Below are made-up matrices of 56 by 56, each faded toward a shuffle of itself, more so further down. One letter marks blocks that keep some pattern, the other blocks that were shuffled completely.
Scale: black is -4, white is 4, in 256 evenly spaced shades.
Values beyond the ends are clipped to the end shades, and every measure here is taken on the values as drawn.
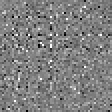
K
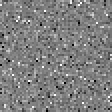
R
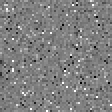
R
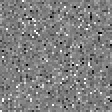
R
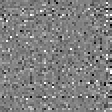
K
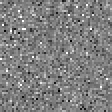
R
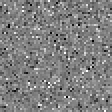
R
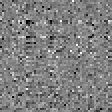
K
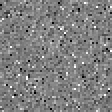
R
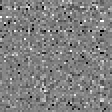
K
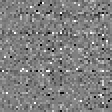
K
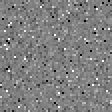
R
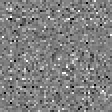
K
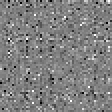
K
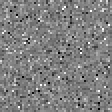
R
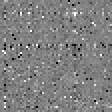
K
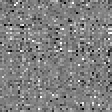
K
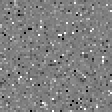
R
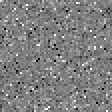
R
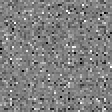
K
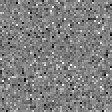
R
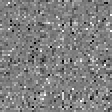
K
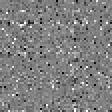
K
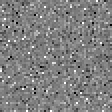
R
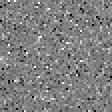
R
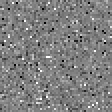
R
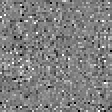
K
